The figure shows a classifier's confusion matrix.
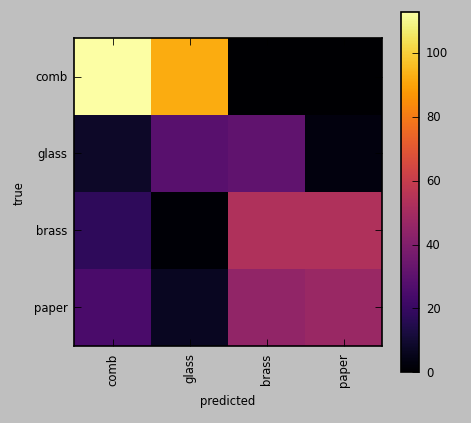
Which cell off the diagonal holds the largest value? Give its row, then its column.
comb, glass
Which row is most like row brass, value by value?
paper
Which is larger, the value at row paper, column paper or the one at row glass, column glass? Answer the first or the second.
the first
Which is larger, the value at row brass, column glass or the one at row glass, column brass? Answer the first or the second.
the second
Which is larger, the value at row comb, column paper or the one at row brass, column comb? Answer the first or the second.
the second
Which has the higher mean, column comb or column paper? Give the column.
comb
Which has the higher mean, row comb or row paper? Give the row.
comb
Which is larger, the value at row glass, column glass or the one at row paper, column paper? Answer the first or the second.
the second
